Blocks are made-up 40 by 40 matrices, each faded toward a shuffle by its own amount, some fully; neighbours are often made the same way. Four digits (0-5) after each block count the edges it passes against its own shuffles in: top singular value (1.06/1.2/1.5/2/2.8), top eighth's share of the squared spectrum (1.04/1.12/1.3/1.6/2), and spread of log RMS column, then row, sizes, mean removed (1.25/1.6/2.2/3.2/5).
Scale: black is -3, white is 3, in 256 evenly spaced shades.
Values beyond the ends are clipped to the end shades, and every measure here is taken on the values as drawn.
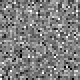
0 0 0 0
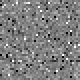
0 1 0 0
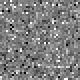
0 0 0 1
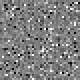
2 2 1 1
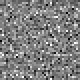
0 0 0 0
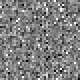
2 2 1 0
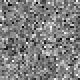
2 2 0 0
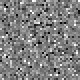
0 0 0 1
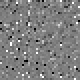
2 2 1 1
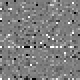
3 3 1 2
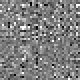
4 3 2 2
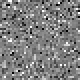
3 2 0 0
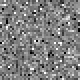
1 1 0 0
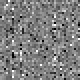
1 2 2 0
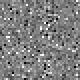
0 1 1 0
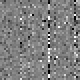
3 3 3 0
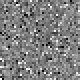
0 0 0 0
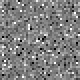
0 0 0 0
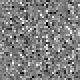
1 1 2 0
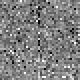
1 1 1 0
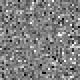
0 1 1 0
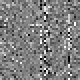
2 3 3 0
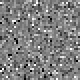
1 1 0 0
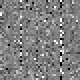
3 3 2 0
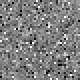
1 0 0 0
